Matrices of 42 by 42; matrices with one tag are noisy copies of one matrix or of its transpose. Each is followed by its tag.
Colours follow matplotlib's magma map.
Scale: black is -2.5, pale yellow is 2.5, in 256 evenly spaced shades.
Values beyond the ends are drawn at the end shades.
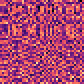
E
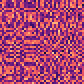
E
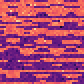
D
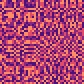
E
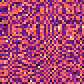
E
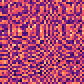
E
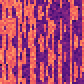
D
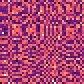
E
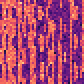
D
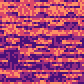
D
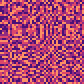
E
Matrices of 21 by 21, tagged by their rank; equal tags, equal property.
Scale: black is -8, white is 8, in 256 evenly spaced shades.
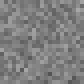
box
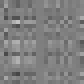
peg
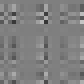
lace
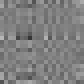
peg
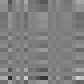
lace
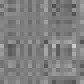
peg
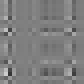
lace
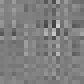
peg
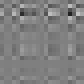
lace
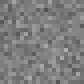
box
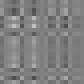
lace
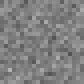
box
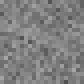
box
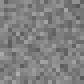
box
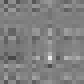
peg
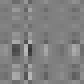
lace
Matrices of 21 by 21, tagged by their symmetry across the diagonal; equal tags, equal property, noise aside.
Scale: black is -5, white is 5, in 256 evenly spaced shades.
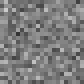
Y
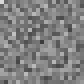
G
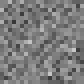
G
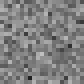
Y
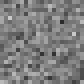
Y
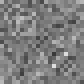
G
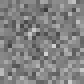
G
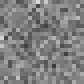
G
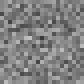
Y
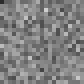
Y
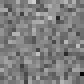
Y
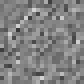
G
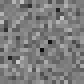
G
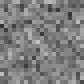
Y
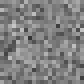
Y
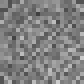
G
